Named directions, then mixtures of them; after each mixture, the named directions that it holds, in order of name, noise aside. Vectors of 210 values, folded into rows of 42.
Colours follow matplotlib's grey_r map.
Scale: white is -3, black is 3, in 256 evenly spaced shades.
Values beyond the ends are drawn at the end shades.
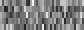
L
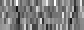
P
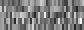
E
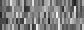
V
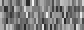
L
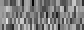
L, V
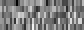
E, P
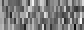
E, L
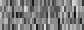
E, V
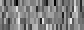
P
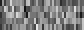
L, V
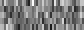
L, P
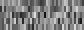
E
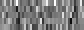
P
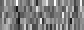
P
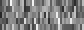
V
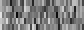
V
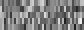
E, L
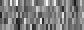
P, V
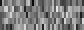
L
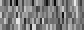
P, V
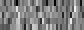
P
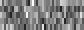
L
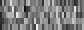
L, V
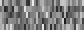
L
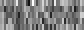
L, P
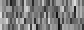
V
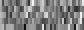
E, L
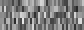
E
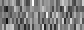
L, V
